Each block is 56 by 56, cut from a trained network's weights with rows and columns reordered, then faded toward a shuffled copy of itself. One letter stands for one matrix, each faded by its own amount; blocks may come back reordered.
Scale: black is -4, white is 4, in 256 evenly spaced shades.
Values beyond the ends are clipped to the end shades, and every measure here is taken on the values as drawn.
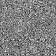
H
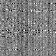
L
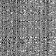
L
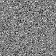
H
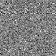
H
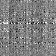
L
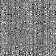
L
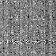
L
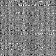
L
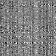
L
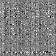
L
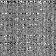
L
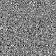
H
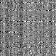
L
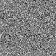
H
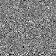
H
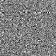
H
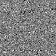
H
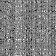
L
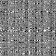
L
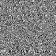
H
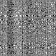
L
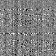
L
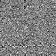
H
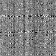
L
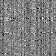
L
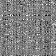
L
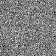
H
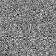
H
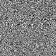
H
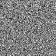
H
